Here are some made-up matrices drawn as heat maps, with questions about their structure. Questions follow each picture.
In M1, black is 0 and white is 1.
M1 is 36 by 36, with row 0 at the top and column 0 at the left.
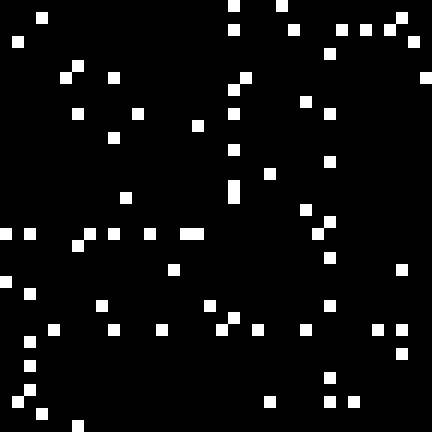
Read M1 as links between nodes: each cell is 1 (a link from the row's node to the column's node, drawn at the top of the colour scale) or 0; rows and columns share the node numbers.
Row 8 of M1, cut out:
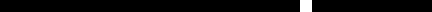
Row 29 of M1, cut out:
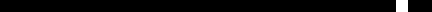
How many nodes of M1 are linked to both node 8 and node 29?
0
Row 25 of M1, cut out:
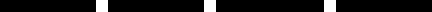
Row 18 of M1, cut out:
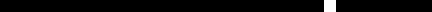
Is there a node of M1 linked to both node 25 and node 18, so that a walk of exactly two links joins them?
yes
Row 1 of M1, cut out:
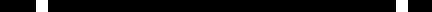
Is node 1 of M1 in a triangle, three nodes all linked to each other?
no
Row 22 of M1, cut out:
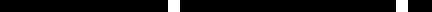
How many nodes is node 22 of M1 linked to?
2
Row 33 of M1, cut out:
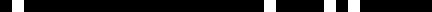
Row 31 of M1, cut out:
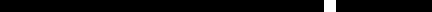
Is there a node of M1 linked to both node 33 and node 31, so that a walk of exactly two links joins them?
yes
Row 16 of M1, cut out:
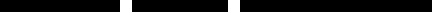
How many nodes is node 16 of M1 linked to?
2
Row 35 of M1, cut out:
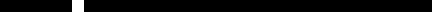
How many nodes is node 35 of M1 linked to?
1
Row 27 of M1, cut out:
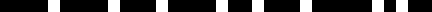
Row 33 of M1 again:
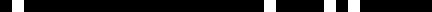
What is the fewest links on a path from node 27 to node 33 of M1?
1
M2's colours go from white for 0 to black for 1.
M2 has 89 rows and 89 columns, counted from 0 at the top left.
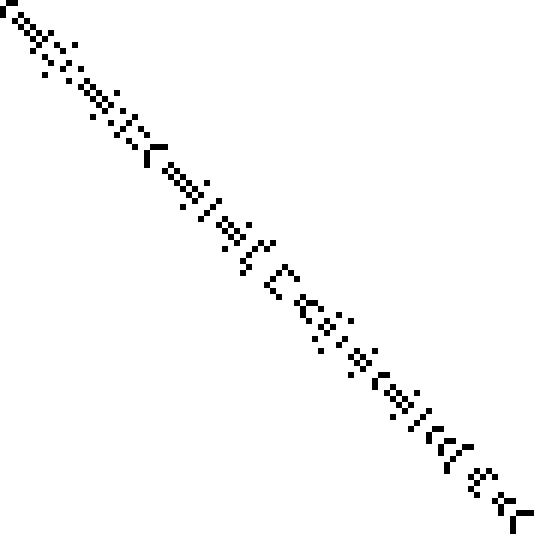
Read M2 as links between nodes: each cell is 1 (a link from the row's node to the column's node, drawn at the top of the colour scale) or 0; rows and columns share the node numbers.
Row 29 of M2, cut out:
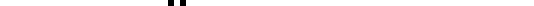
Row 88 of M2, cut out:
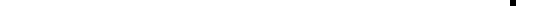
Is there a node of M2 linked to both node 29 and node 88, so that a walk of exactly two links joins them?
no
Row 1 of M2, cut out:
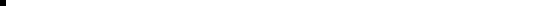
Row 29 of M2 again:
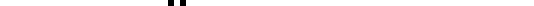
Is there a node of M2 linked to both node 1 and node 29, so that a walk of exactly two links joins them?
no
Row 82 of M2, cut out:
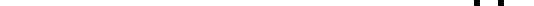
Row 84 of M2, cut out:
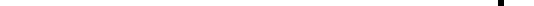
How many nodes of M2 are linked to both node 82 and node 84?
1
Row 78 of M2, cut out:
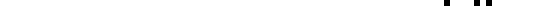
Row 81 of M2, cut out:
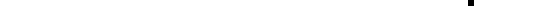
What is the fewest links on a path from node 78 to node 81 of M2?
1
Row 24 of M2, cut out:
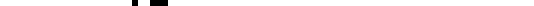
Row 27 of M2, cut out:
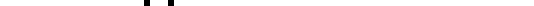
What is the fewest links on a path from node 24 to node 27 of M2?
1
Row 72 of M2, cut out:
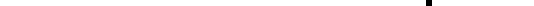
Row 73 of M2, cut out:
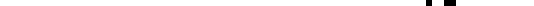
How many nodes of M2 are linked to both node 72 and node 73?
1
